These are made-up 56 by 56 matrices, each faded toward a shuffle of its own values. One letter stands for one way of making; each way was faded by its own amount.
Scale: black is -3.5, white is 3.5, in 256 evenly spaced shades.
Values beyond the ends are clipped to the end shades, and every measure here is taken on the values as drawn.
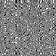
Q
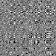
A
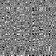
A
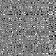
Q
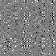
Q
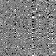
Q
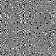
Q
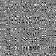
A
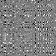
Q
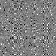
Q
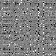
Q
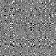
A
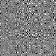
A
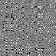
Q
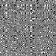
Q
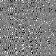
Q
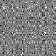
Q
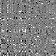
Q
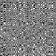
A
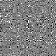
A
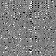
Q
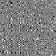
Q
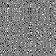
Q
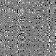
Q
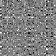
Q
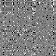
Q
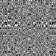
A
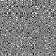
Q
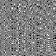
A
